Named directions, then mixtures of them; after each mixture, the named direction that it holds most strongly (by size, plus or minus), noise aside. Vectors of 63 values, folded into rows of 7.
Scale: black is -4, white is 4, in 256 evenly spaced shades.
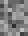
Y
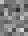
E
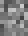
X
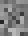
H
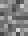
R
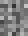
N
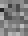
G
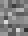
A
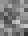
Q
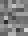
A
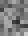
Q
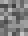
N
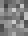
X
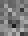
Y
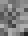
Q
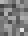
E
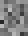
H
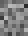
G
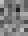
E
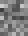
R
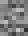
A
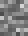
R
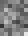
Q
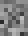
H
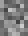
X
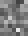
R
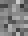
R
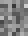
N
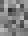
X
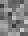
Y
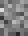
G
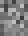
X
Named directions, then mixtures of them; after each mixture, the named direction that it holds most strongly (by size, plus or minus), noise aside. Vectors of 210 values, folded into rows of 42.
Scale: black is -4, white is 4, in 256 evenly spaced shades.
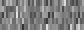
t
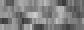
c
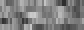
c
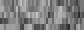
c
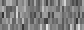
t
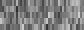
t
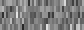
t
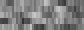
c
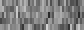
t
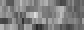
c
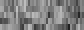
c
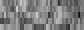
c
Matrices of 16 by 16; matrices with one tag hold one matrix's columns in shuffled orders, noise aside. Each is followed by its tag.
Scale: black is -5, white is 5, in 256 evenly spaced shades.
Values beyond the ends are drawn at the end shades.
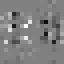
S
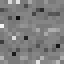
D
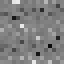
D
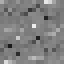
D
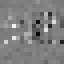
S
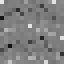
D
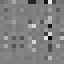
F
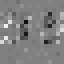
S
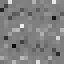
D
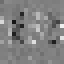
S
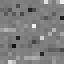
D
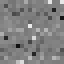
D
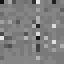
F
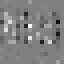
S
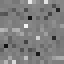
D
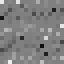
D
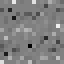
D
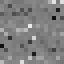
D
